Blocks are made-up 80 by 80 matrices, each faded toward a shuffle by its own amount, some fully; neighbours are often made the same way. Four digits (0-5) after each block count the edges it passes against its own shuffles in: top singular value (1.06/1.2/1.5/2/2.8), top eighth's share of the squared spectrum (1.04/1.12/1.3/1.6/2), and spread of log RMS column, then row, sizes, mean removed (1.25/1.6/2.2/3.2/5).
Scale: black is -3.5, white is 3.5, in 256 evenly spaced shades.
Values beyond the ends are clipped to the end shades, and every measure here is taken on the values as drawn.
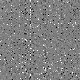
4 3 2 1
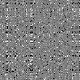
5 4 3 2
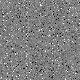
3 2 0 0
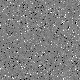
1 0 0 0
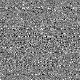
1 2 0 3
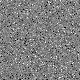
0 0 0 0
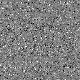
1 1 0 2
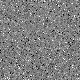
0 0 0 0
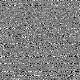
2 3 0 3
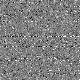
2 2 0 3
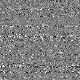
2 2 0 3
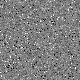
0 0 0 0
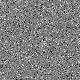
0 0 0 0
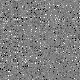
3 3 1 1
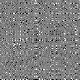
5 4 2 3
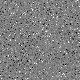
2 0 0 0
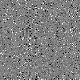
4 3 1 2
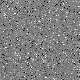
2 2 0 0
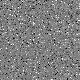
2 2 0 1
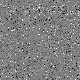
3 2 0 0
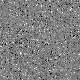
2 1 0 0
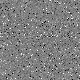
2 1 0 0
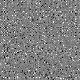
4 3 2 1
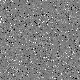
1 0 0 0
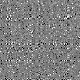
4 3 2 2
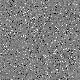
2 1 0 0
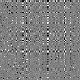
5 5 3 3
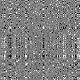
5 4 3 2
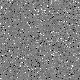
2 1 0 0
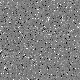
1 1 0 0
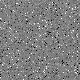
2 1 0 0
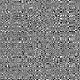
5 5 3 3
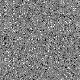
3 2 1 1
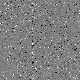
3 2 0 0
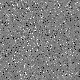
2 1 0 0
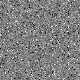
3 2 1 0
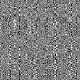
4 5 3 2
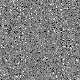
3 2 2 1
